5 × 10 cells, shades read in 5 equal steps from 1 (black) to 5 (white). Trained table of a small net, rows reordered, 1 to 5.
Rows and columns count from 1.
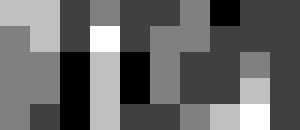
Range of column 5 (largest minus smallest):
1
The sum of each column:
16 16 7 20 8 13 13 11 16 10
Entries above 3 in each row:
2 2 1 2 3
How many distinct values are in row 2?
4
